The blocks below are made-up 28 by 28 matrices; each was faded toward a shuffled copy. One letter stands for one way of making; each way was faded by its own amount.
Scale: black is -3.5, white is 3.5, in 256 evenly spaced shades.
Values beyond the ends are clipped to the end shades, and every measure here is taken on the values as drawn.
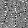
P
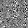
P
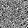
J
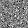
J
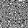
P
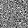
J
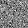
J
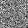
J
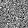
J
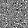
P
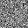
J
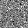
J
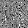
P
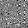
P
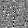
P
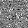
P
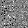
P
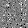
P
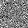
J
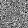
J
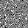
P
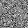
J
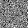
J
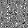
P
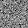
J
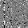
P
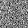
J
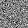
J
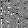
P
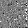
P
